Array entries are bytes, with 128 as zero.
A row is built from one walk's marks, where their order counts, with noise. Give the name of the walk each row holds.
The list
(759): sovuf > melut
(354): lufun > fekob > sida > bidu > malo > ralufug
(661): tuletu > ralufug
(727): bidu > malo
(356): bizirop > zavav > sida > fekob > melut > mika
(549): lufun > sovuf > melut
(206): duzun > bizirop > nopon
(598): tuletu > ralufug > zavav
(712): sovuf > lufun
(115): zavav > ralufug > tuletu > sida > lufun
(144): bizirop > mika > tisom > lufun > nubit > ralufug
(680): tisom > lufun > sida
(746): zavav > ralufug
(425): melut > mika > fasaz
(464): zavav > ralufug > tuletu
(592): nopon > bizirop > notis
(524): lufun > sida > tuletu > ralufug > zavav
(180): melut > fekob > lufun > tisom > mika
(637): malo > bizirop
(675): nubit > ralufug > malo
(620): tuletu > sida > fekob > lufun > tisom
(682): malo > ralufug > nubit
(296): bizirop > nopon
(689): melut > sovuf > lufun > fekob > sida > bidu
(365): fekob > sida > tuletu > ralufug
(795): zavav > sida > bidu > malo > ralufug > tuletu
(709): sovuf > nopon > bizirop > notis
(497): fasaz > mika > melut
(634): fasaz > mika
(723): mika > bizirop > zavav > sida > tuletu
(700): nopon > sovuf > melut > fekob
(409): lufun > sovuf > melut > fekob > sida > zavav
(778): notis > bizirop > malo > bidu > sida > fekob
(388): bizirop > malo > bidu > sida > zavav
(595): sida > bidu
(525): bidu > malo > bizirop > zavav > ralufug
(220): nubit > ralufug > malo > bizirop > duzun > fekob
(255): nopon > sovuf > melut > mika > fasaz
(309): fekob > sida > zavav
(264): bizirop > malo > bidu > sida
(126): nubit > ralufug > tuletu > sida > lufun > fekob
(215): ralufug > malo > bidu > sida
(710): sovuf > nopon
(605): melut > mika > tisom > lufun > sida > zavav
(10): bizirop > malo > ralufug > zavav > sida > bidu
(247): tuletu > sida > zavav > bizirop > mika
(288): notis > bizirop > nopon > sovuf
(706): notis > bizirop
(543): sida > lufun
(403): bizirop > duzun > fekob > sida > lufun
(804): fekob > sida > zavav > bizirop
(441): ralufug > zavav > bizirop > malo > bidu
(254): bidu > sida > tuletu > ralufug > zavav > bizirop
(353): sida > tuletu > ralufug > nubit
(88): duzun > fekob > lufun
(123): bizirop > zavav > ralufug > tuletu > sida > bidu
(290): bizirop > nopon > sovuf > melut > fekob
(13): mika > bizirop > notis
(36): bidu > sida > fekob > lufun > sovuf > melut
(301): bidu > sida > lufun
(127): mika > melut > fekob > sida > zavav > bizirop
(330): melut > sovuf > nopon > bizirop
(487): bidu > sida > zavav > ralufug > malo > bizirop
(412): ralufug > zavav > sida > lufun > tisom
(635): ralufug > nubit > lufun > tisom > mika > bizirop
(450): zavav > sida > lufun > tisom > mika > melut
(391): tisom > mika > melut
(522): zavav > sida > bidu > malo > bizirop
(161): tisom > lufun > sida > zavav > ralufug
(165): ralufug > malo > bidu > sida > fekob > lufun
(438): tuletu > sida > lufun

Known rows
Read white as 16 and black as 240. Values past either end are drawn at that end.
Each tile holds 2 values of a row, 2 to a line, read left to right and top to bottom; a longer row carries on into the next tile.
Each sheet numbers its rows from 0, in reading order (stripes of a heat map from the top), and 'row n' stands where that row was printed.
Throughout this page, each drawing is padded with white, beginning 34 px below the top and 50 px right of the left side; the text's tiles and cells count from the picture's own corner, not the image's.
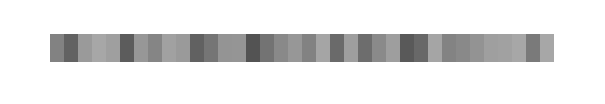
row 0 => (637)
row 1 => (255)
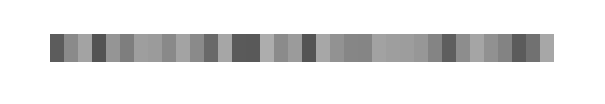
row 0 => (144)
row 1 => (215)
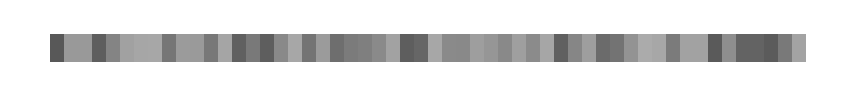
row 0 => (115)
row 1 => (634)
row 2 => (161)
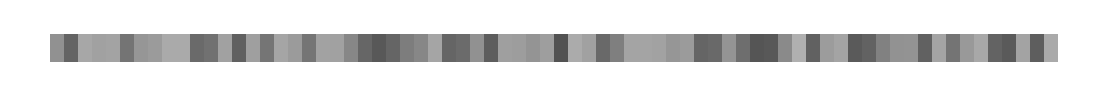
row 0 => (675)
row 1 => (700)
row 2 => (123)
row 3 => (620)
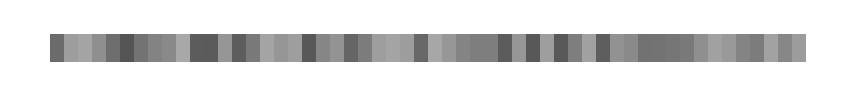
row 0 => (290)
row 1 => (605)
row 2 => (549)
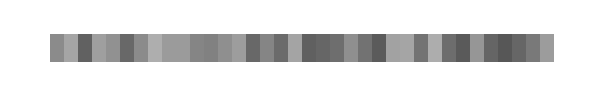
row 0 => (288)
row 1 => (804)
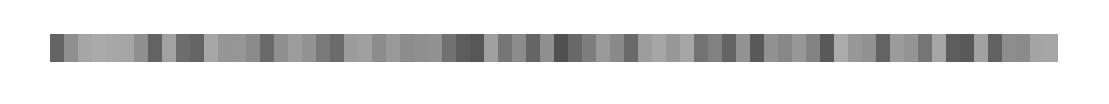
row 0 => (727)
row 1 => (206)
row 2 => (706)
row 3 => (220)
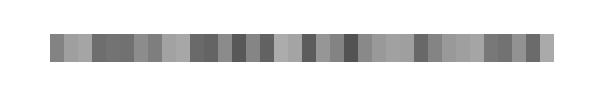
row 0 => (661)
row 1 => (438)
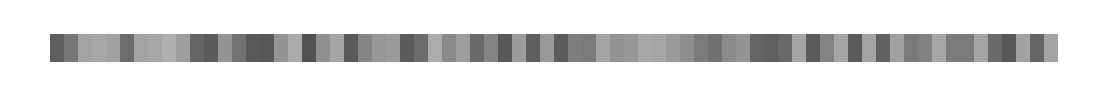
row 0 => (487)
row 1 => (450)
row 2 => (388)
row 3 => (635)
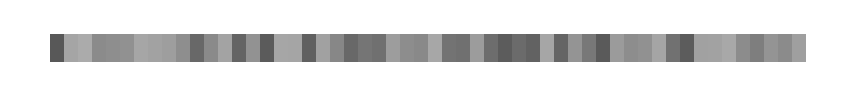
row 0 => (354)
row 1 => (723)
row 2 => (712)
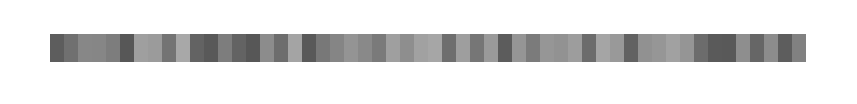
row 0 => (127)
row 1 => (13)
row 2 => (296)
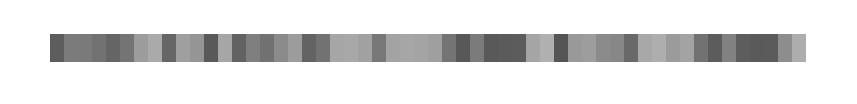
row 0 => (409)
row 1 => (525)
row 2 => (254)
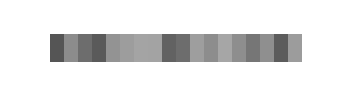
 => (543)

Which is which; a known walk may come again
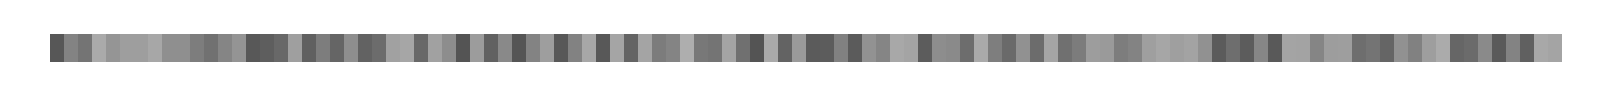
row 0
(388)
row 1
(309)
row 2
(635)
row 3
(403)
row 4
(746)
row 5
(661)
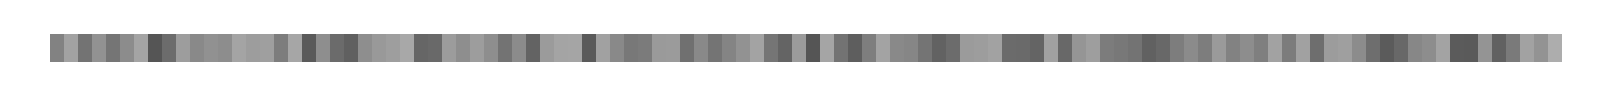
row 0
(255)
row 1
(543)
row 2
(710)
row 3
(595)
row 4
(759)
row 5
(290)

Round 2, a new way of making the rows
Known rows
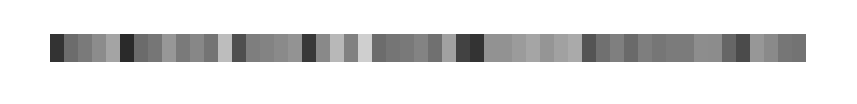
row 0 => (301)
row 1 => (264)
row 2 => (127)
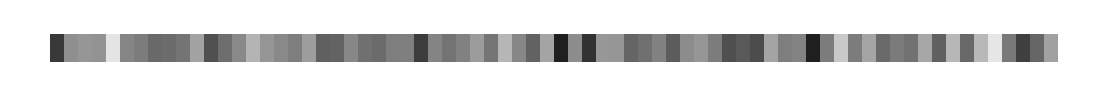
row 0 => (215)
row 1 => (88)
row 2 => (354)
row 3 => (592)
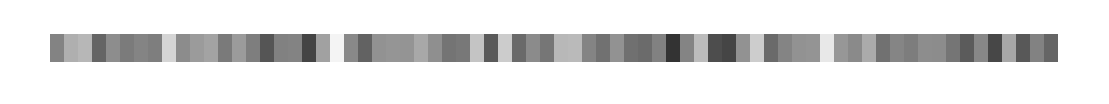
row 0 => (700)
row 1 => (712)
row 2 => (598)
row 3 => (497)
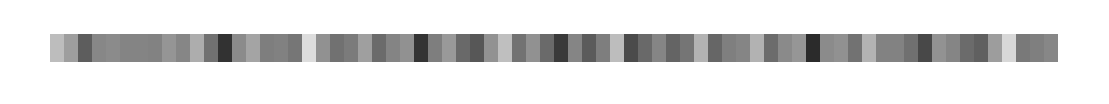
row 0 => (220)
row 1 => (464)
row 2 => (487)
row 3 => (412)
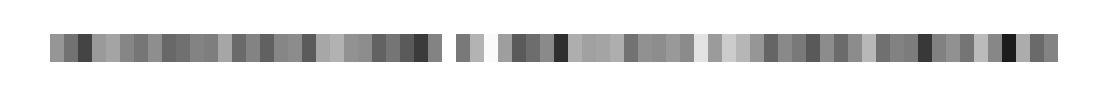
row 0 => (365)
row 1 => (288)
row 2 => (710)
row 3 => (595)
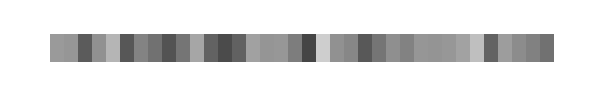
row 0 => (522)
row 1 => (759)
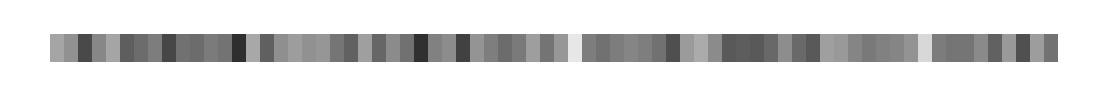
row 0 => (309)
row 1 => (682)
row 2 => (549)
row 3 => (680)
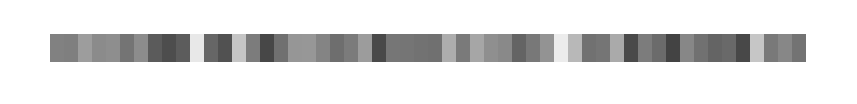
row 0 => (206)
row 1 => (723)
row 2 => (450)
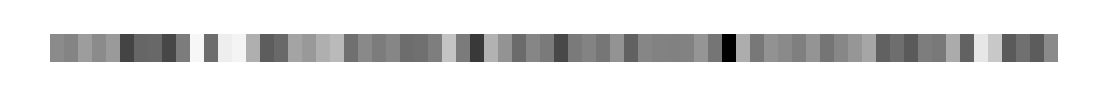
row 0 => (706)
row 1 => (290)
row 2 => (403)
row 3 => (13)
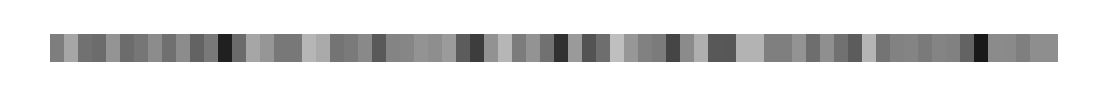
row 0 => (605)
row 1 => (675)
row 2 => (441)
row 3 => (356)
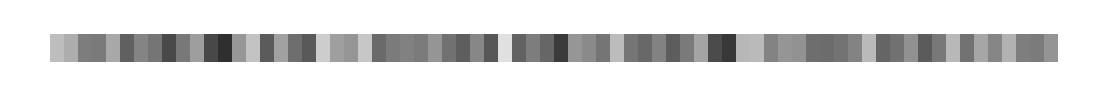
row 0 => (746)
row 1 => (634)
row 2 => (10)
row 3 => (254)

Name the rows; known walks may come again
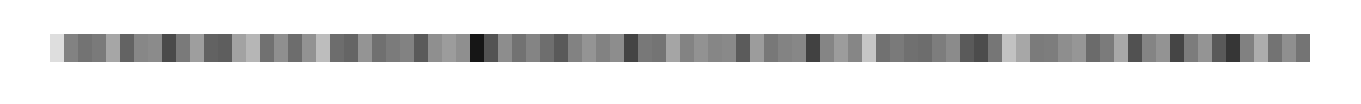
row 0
(464)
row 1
(409)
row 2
(36)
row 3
(165)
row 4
(115)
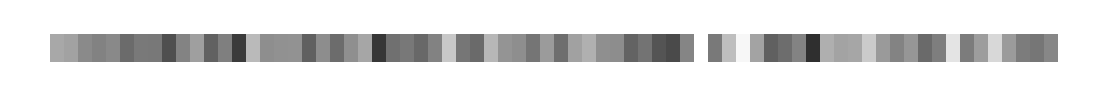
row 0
(438)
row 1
(778)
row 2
(288)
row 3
(709)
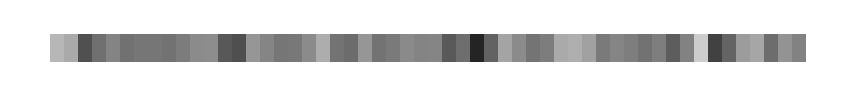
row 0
(127)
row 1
(605)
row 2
(661)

